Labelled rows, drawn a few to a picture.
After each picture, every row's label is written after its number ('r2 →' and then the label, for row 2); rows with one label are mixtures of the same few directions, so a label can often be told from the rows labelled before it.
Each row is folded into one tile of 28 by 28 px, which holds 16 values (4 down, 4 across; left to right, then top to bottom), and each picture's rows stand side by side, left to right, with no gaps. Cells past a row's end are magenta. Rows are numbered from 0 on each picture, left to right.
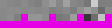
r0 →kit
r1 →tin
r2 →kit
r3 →kit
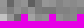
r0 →kit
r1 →tin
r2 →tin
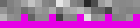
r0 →tin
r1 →tin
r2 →tin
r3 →tin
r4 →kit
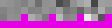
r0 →tin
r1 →kit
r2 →tin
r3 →kit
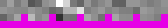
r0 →kit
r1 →tin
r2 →tin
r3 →kit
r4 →tin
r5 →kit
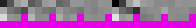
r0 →tin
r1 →tin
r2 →tin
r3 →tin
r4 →tin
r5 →tin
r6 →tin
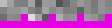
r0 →tin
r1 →kit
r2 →tin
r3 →kit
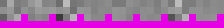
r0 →kit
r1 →tin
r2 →kit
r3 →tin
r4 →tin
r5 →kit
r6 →kit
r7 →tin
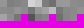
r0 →kit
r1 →tin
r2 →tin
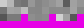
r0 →tin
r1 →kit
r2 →kit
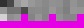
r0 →tin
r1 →tin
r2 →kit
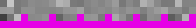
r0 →kit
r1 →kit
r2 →tin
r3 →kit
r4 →kit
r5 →tin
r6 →kit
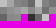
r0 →tin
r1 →kit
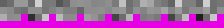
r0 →tin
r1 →kit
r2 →tin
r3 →kit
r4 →kit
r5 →tin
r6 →kit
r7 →kit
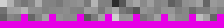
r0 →tin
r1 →kit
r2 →tin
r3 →kit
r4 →tin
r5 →kit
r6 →tin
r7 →kit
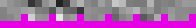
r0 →tin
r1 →tin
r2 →tin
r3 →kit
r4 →tin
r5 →kit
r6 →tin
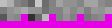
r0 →tin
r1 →kit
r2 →tin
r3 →tin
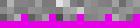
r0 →kit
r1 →kit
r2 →tin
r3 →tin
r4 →kit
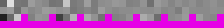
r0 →kit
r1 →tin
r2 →kit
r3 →kit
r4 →tin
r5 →kit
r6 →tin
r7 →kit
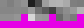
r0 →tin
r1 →tin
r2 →tin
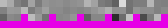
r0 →tin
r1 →kit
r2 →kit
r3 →tin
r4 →kit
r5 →kit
